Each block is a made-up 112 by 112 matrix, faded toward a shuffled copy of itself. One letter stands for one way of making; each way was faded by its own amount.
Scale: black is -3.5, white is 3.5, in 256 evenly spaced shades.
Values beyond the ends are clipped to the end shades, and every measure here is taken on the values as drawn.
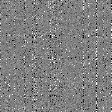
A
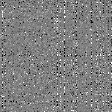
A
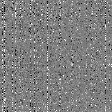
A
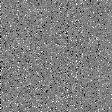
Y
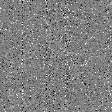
Y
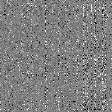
A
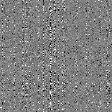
A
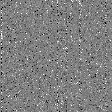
Y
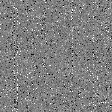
Y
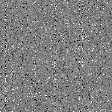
Y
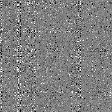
A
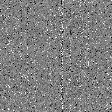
Y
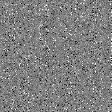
Y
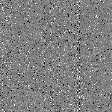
Y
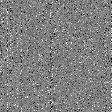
Y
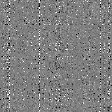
A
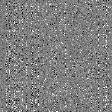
A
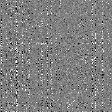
A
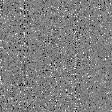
Y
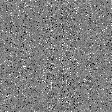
Y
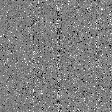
Y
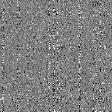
A
